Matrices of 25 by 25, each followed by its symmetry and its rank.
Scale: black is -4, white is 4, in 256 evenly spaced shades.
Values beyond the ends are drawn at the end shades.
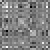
symmetric, rank three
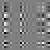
neither, rank one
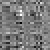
neither, rank three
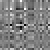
neither, rank two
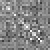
symmetric, rank five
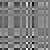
neither, rank one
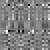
neither, rank three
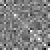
symmetric, rank five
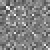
symmetric, rank five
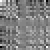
symmetric, rank three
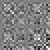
symmetric, rank three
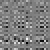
neither, rank two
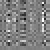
neither, rank two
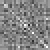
symmetric, rank five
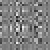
neither, rank two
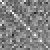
symmetric, rank five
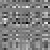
neither, rank two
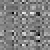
neither, rank three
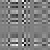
neither, rank one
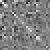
symmetric, rank five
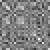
symmetric, rank three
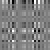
neither, rank one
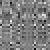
neither, rank three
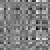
neither, rank two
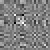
symmetric, rank three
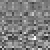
neither, rank three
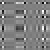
neither, rank one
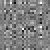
neither, rank three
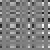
neither, rank one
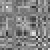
symmetric, rank three
